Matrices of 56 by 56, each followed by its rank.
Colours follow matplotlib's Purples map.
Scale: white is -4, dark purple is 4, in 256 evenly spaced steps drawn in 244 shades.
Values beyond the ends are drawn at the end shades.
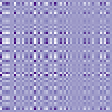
one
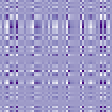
one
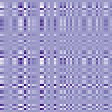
one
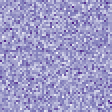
full rank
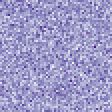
full rank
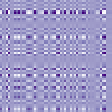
one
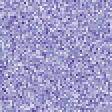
full rank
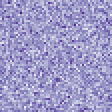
full rank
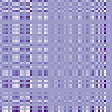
one
